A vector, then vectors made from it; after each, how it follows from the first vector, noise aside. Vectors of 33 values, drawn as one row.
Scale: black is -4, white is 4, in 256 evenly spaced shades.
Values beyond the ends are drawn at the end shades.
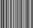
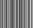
wrapped around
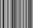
sign-scrambled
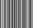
negated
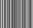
negated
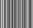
negated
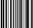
scaled up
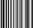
scaled up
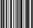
scaled up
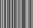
negated
